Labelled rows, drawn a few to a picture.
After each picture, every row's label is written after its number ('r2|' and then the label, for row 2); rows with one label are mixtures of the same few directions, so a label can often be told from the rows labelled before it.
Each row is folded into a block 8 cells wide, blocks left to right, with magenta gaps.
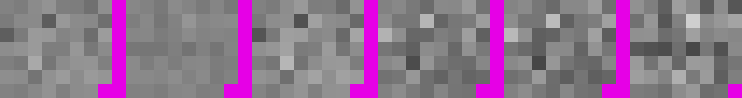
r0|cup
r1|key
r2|cup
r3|cup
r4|cup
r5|key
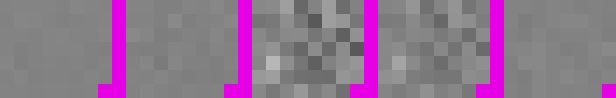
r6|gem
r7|cup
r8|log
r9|log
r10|gem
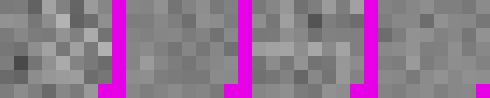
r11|log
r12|log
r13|key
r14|cup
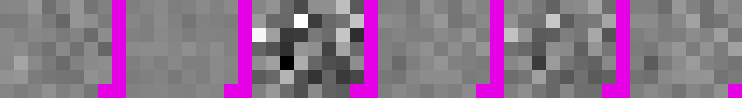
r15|log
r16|key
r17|cup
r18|log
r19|cup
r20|log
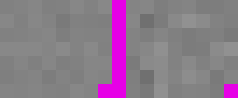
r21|key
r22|gem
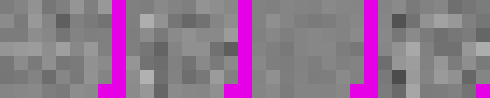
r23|key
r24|gem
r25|gem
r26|gem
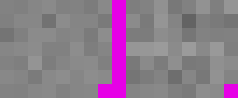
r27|cup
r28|key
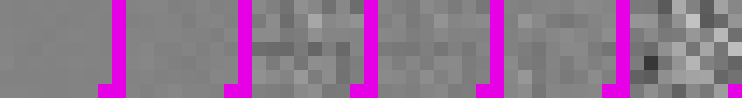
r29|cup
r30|log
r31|key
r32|key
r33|gem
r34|log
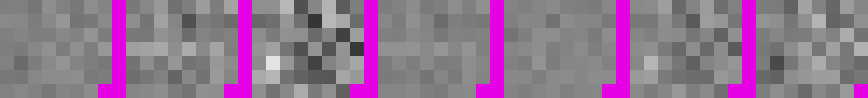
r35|log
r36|key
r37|log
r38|key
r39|cup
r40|log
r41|log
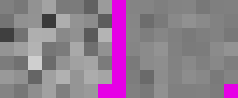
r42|cup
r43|gem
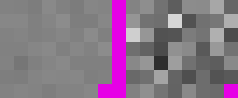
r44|log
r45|cup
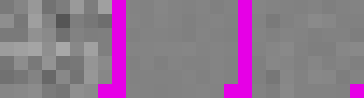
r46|key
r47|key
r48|gem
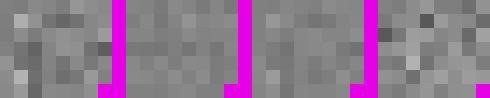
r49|gem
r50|key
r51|gem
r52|cup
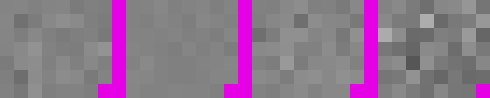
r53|gem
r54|log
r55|cup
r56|cup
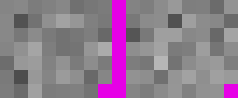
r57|gem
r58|cup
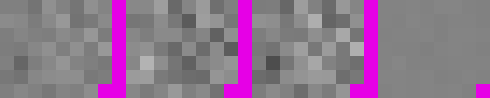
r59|log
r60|log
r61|log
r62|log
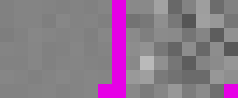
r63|cup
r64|log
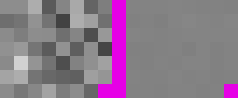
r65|log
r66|key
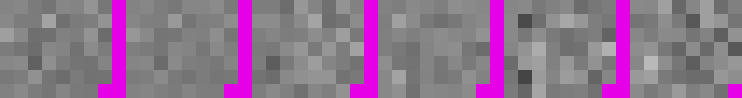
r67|cup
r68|cup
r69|log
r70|gem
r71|gem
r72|log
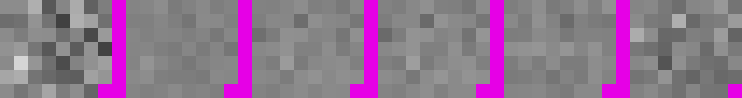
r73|log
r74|log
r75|cup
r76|cup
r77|key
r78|cup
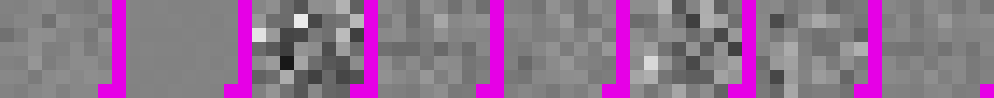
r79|cup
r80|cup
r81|cup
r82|key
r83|log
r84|log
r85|gem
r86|key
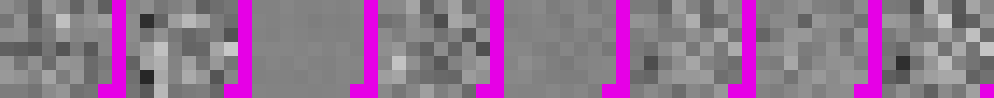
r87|key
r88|gem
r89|key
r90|log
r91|log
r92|log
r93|cup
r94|log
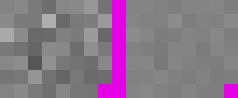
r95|cup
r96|cup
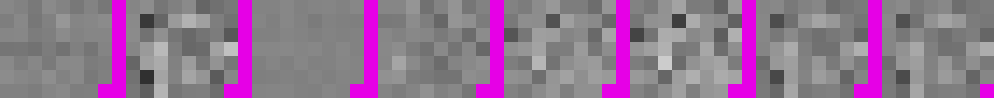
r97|key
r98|gem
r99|key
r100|log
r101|cup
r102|cup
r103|gem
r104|gem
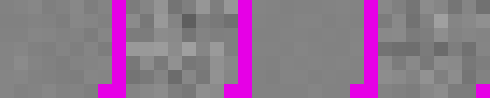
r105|log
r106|key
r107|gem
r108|key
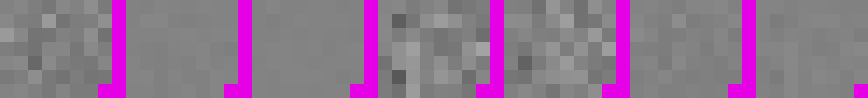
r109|cup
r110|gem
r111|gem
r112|gem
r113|log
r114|cup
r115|gem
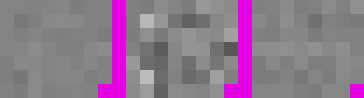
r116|gem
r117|gem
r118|key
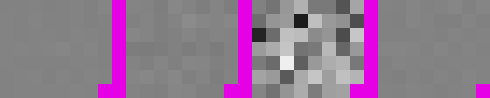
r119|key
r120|key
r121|cup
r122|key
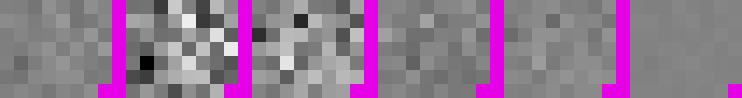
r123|log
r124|log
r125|cup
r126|cup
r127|cup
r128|log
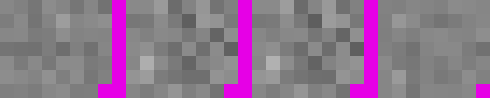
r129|key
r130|log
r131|log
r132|gem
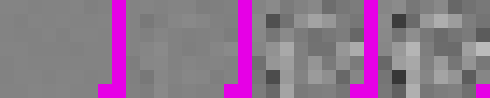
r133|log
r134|gem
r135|gem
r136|gem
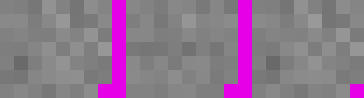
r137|log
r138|key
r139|log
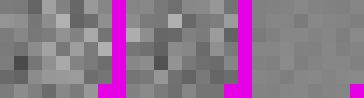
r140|log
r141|cup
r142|cup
